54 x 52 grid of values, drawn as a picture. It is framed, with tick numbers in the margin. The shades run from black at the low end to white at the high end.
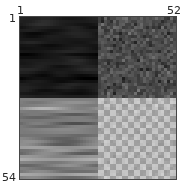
The table splits into 2 rows of 2 panels. Panel 1,1: very low, streaked across, faint in contrast. Panel 1,2: low, fine-grained. Panel 2,1: middling, streaked across. Panel 2,2: high, checkered.
